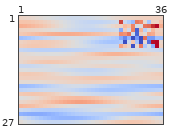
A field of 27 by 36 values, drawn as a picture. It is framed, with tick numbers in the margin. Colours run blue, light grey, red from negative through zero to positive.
The grain runs across in streaks. An odd patch, rougher than its surroundings, sits in the top right. The top right is the roughest part. Overall the values sit about 50% of the way up the scale. A few values lie far out on both sides of the bulk.
